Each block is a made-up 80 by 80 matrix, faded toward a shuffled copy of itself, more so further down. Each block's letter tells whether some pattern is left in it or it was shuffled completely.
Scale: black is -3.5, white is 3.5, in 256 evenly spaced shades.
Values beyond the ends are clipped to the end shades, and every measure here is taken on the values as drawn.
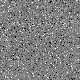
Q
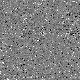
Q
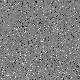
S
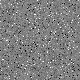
S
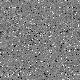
Q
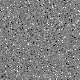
Q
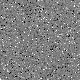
S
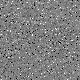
S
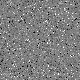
S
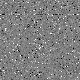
Q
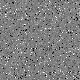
Q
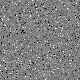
S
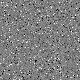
S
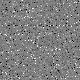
Q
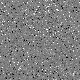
S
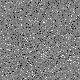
Q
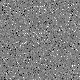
Q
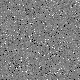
S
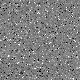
Q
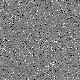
Q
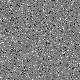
S
